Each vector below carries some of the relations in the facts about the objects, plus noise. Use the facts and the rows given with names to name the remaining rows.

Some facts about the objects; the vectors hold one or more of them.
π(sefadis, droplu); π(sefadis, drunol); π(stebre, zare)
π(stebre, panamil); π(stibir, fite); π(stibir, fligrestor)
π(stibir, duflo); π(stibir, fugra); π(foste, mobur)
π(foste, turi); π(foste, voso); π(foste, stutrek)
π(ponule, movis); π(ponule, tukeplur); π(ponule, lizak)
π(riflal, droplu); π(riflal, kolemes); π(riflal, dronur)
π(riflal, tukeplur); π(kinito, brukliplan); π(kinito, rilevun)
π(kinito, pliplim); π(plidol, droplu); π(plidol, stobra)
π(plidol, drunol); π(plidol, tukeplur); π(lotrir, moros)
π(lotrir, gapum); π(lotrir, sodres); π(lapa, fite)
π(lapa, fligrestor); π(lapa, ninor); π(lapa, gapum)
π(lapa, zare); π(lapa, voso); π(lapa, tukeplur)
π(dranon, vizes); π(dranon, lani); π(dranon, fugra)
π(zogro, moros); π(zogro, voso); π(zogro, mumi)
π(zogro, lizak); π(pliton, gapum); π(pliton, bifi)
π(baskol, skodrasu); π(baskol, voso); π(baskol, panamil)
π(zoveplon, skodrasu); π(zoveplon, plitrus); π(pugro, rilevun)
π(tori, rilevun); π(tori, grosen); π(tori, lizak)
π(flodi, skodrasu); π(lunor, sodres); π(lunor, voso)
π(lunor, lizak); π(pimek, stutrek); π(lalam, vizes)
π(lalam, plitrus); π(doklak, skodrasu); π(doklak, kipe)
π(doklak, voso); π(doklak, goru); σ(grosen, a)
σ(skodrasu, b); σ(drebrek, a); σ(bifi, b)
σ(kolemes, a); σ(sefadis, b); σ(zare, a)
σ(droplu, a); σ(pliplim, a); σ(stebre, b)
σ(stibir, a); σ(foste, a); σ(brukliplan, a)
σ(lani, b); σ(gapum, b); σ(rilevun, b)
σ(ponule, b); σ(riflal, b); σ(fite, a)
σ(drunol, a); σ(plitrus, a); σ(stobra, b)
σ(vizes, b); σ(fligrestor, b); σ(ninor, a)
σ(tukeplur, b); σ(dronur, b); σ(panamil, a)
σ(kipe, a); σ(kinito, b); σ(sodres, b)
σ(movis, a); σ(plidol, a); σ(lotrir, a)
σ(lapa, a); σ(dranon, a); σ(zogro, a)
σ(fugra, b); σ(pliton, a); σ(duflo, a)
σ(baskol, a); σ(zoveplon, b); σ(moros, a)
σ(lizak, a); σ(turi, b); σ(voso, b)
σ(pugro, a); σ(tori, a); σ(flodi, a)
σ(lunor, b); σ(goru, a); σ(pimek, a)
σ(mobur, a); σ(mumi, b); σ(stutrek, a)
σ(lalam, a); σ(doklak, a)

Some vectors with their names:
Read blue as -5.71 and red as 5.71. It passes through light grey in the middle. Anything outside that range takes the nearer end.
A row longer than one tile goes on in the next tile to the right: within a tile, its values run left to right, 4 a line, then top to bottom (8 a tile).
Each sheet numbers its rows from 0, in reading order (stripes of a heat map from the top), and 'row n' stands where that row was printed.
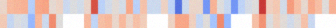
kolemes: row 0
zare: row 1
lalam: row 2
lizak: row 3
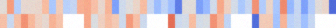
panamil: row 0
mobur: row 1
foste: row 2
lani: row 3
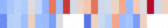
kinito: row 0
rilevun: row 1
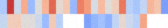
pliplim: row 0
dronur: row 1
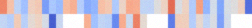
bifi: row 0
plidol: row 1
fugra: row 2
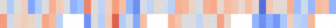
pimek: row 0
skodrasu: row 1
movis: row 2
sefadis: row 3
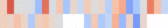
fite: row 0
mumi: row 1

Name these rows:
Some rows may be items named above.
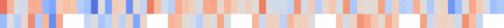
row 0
voso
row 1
lunor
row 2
movis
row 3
ninor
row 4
panamil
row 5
pimek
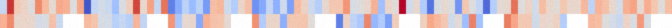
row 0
lizak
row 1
tori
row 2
lapa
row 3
lapa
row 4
rilevun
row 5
lalam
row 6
moros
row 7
movis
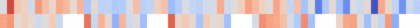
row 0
lizak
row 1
pliton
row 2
lotrir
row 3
plitrus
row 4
dranon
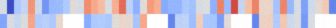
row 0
zoveplon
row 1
tukeplur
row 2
kinito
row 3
fugra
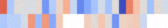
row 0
turi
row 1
stibir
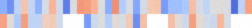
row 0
doklak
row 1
fligrestor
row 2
flodi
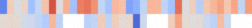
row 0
pugro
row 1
gapum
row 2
grosen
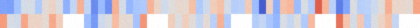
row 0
baskol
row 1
stebre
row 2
drebrek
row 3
ponule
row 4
zogro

